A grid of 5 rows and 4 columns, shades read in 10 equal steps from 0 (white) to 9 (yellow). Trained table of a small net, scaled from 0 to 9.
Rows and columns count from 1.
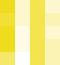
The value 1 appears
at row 3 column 2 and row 4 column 2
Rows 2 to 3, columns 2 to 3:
2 7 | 1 7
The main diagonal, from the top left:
9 2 7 3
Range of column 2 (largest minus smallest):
2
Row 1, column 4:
2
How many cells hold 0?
1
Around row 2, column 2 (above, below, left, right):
2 1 8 7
